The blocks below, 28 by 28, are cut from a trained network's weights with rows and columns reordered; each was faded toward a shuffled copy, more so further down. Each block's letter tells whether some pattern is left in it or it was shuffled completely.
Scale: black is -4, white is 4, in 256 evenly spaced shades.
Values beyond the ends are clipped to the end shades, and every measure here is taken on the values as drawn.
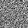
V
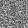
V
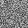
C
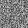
V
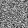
C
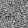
V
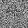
V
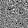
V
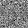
C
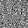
V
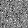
C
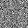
C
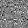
V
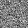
C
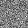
C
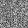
V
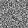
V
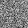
C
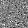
C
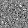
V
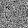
V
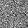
V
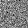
C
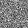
C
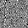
V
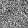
V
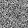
C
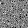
C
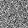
C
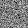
C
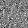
C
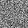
C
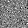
C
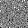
C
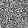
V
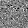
V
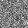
C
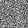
C
